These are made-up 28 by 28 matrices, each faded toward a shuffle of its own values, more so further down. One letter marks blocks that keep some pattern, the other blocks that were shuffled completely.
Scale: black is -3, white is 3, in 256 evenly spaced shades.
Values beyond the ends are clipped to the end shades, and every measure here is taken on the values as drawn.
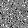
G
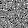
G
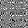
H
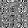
H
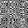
H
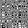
H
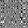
H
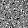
G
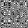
H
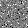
G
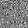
H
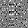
H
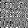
H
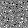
G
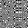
H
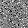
G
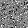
G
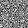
G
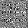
H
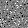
G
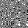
H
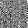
H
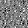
H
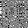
H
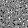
G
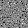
G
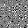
H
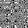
H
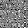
H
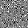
H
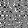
H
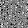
H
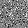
G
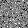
G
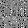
H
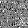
H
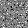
G
